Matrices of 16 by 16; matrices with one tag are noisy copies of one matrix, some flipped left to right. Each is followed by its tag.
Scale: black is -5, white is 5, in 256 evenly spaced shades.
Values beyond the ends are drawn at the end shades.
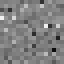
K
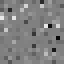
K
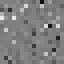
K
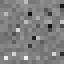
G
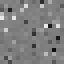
K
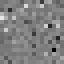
K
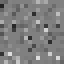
G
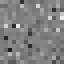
K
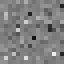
G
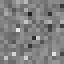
G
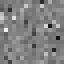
K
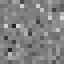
K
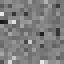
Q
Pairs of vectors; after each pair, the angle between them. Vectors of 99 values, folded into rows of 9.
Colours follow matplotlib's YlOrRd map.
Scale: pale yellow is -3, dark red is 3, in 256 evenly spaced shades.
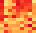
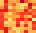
orthogonal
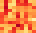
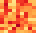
nearly parallel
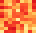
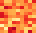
partly aligned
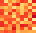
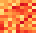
partly opposed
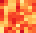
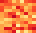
partly aligned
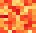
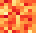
nearly parallel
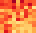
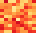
partly opposed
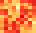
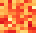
orthogonal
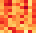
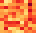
partly opposed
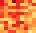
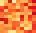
partly opposed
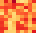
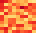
orthogonal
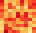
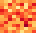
partly aligned
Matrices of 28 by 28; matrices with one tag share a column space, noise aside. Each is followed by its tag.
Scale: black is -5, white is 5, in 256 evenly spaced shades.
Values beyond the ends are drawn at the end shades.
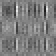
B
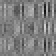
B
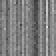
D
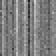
D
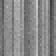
D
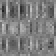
B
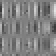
B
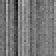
D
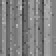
D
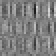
B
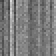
D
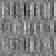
B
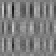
B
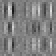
B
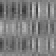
B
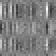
B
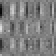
B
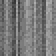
D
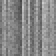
D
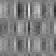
B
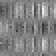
B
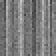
D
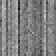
D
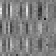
B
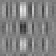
B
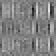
B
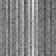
D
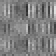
B
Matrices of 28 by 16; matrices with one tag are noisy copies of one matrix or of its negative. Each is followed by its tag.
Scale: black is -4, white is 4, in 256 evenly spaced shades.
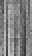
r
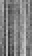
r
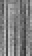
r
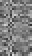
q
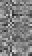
q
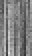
r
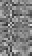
q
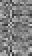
q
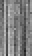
r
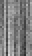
r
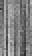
r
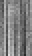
r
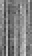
r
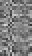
q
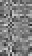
q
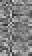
q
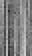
r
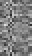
q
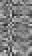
q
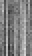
r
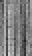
r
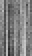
r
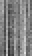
r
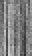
r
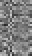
q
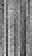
r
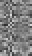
q
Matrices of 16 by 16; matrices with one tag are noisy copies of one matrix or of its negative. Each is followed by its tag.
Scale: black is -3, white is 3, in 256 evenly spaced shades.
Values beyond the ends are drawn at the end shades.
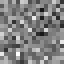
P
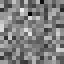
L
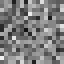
L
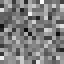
L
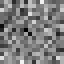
L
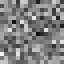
P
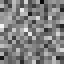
L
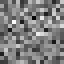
P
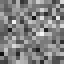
P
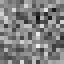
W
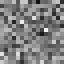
P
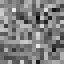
W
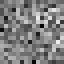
W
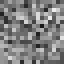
W
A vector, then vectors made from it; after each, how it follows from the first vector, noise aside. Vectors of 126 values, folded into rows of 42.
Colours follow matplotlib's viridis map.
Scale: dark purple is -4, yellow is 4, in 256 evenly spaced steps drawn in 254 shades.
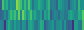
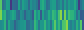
reversed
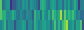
reversed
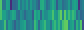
reversed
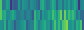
reversed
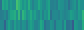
shrunk
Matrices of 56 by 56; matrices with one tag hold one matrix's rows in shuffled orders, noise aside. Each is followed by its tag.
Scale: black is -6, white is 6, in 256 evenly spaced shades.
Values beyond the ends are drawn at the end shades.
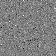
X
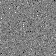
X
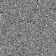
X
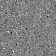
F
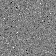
F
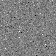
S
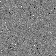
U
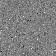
X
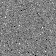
S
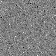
X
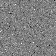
U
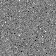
S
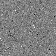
U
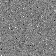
X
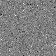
X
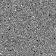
U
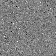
F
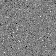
F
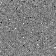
X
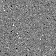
F
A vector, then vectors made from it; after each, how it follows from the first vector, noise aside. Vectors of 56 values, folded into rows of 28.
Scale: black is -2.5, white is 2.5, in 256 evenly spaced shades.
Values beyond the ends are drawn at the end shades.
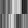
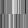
partly zeroed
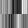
negated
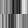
negated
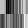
wrapped around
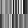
sign-scrambled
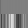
partly zeroed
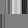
partly zeroed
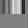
partly zeroed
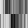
wrapped around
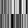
sign-scrambled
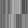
shrunk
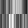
copied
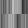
shrunk
